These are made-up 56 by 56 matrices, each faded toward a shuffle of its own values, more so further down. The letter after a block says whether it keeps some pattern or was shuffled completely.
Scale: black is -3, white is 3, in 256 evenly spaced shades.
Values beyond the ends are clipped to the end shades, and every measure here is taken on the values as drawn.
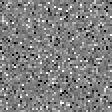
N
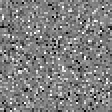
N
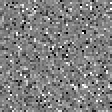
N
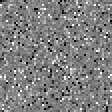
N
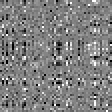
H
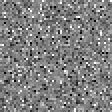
N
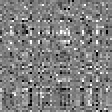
H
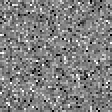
N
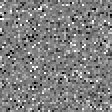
N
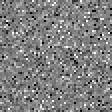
N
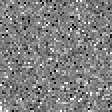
N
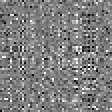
H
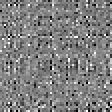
H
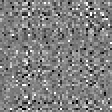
H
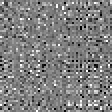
H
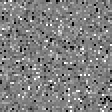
N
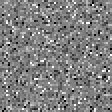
N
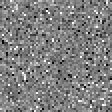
N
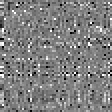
H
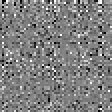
H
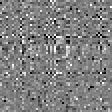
H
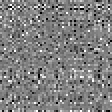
H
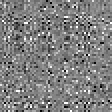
H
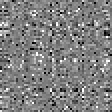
H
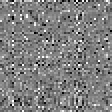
H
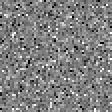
N
